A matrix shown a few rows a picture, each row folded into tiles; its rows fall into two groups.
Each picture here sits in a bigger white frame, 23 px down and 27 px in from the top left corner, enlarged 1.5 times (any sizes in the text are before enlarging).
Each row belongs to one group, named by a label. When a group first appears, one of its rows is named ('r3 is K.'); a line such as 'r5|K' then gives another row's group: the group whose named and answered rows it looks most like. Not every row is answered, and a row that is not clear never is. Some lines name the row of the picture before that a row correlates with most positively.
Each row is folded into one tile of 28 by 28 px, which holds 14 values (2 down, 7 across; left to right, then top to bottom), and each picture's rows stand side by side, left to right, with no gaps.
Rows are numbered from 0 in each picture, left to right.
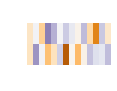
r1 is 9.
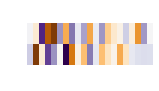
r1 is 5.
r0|9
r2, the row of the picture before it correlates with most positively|1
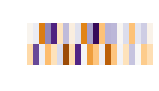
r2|5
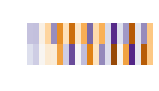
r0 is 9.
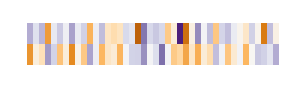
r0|5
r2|9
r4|5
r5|9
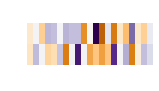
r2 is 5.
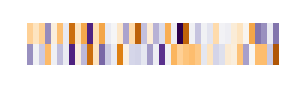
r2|9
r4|5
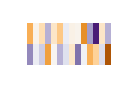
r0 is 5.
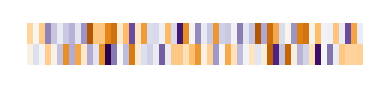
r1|9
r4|5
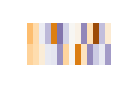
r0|9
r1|9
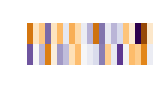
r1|9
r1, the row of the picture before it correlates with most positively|0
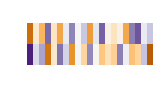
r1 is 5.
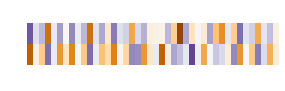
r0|5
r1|5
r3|9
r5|5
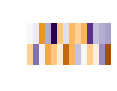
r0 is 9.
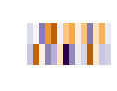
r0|9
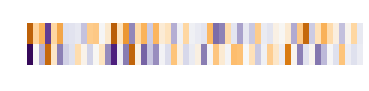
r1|9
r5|5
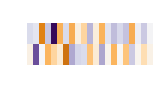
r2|5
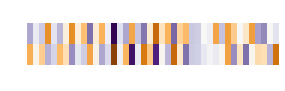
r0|5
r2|5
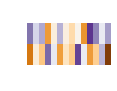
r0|5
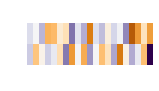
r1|5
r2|9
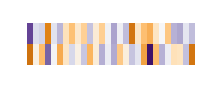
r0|5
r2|9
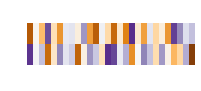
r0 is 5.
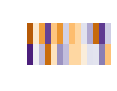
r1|9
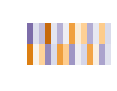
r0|5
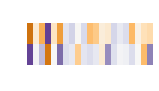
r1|9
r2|9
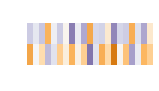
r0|5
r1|5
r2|5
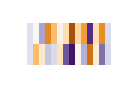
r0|9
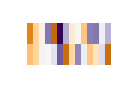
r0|9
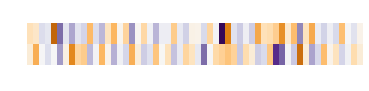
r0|9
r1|5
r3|5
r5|9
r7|5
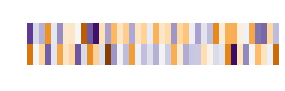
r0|5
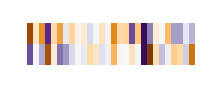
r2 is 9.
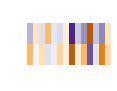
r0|5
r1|5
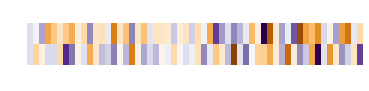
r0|9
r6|9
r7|9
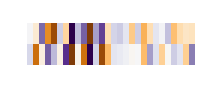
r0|9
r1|5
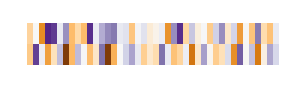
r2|5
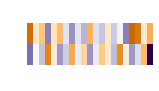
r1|5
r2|9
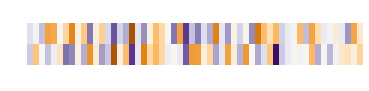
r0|9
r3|9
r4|5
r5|9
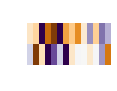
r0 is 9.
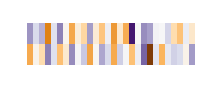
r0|5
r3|9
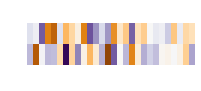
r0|9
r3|9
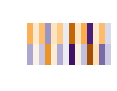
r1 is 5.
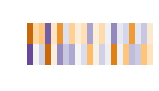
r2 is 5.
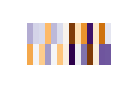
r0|5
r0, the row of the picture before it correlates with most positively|2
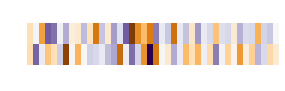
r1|9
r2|9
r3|5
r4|5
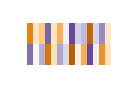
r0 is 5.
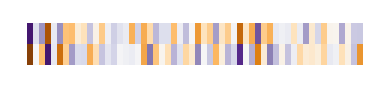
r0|5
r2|9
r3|5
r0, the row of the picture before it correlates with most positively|1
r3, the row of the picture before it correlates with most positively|1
